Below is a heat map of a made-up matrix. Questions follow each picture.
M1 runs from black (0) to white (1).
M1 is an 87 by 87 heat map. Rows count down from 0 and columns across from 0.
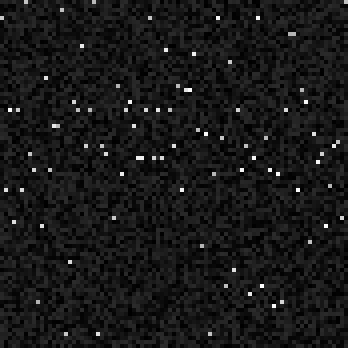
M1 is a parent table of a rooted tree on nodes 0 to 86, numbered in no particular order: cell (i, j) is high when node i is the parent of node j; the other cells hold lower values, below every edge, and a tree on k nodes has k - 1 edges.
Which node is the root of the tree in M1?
27
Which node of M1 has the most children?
27
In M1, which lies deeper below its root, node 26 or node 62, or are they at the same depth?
node 62
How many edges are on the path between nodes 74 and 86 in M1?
6
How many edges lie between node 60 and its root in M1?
2
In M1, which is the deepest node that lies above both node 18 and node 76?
25
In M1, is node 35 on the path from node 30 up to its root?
no
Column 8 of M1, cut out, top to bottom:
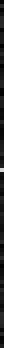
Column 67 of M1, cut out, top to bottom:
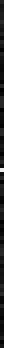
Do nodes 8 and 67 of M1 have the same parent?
yes
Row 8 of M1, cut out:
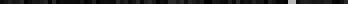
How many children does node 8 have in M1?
2
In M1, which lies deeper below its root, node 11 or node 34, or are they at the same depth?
the same depth
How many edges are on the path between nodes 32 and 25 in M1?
1
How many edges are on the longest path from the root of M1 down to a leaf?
4
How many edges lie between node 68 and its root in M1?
4
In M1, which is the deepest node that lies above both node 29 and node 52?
36
